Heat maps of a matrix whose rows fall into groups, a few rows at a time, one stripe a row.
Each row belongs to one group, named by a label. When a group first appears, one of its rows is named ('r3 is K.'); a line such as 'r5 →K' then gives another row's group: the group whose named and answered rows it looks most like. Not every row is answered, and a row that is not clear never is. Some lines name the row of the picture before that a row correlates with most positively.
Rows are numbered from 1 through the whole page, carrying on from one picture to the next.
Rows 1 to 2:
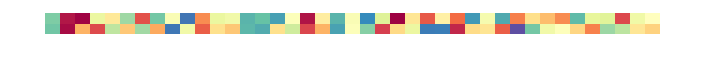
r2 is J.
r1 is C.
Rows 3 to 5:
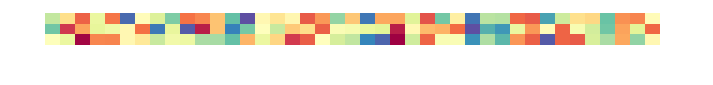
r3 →C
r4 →C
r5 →C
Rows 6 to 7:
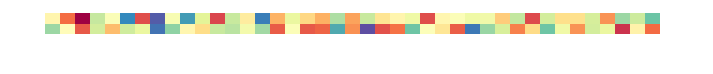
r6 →C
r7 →C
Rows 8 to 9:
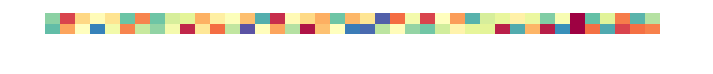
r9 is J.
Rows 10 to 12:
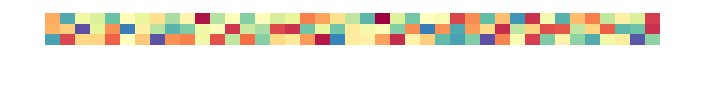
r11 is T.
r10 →J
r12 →C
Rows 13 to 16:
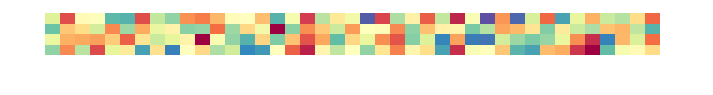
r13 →J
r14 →C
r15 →J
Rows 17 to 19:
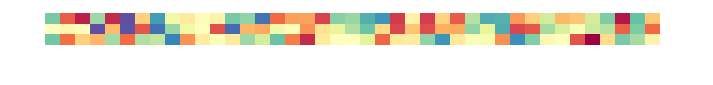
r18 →C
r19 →J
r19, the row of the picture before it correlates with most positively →16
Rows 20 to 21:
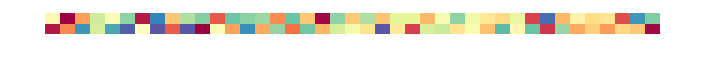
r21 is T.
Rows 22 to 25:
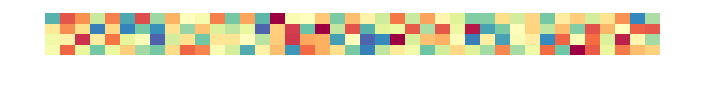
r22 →C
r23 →T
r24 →C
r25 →J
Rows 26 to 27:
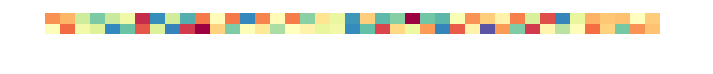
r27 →J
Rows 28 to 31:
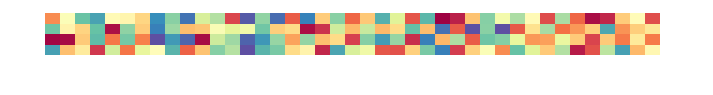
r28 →T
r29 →C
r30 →T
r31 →J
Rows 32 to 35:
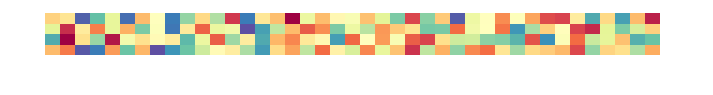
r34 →C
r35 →T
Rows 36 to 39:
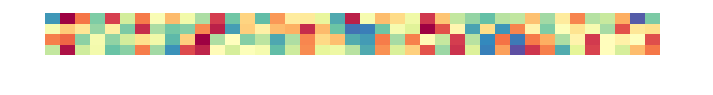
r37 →C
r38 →J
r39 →J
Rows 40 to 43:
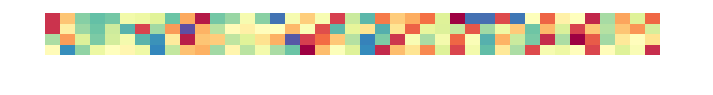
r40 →J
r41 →T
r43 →J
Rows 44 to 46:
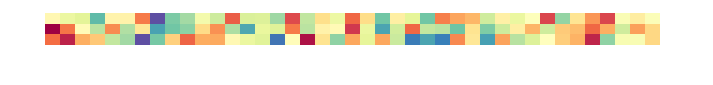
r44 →T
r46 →J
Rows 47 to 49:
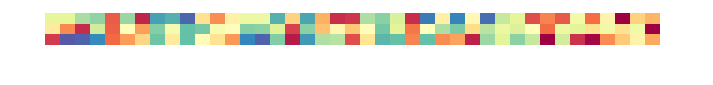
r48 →T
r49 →T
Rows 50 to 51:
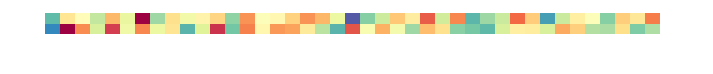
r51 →C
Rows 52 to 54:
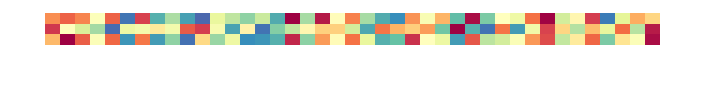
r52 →T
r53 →J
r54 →T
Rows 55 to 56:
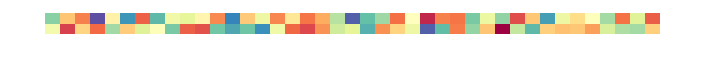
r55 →C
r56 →J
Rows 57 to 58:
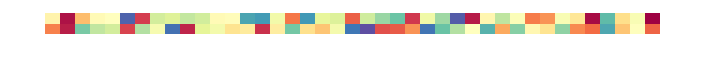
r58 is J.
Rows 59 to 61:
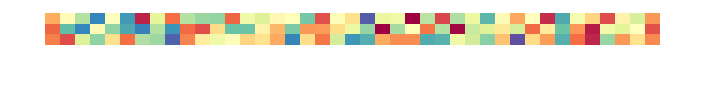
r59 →T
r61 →J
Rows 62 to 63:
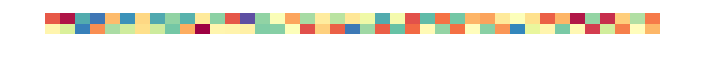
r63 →J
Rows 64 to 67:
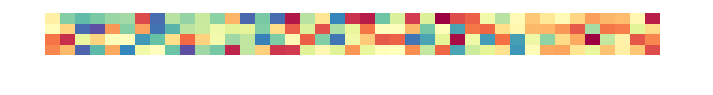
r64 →T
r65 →T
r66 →J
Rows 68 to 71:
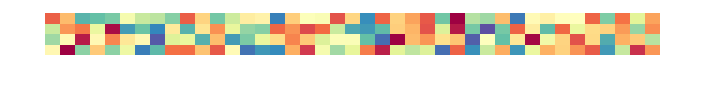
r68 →J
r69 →C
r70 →C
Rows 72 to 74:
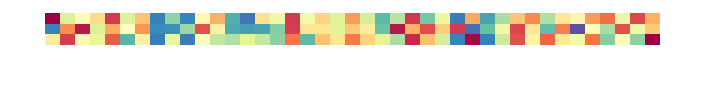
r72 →T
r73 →C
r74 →T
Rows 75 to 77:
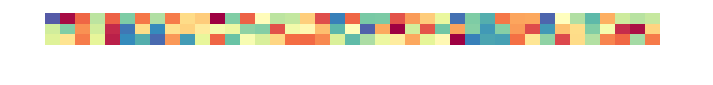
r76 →C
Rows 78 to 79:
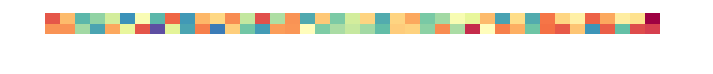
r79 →T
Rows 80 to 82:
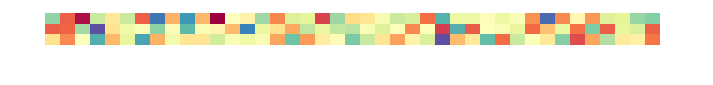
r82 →J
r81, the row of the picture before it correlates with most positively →79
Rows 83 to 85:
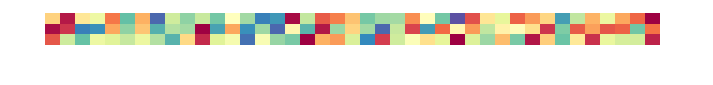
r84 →T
